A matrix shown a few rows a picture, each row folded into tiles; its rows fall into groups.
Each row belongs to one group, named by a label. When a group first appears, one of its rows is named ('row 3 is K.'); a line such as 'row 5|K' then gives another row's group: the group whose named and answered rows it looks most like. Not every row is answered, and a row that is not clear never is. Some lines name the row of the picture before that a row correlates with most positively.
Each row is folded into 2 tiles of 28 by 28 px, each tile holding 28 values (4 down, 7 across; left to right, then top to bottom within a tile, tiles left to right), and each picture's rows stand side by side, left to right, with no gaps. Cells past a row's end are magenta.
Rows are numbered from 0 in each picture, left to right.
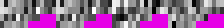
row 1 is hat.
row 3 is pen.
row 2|hat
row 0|hat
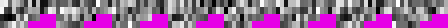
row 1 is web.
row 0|hat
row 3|hat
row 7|web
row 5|hat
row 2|hat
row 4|pen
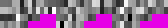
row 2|pen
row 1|pen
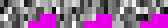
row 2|pen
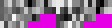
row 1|hat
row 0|pen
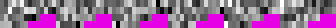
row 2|pen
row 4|web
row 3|pen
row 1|web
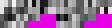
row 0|hat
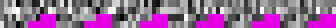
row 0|web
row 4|hat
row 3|hat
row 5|hat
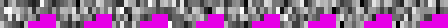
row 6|pen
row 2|pen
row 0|web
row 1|web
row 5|pen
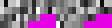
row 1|pen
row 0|hat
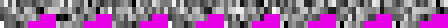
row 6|pen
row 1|hat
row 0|web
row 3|web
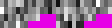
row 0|hat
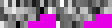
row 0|web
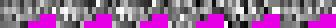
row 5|web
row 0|web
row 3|pen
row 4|web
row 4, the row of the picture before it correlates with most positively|1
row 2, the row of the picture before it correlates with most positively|0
